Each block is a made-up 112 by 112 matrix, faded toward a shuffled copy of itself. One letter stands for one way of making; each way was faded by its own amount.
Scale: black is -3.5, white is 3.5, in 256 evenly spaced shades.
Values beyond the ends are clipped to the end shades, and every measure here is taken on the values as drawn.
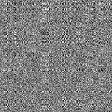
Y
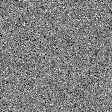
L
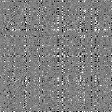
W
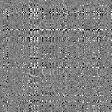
W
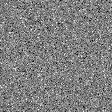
L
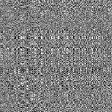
Y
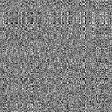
Y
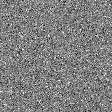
L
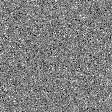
L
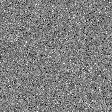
L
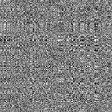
Y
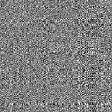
Y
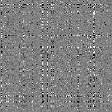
W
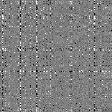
W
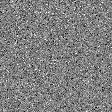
L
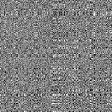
Y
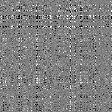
W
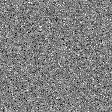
L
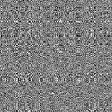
Y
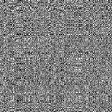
Y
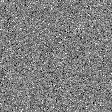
L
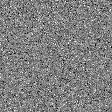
L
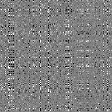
W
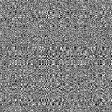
Y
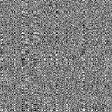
Y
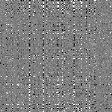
W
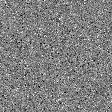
L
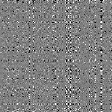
W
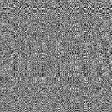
Y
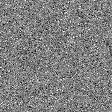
L
